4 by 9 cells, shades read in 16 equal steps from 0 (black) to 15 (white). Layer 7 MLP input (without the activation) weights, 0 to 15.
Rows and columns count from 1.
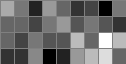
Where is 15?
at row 3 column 8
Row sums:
48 52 70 55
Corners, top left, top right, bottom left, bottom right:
10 7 3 6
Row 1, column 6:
3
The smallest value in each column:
3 3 2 0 2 3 4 0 3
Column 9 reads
7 3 11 6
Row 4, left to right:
3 3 8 0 2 9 11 13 6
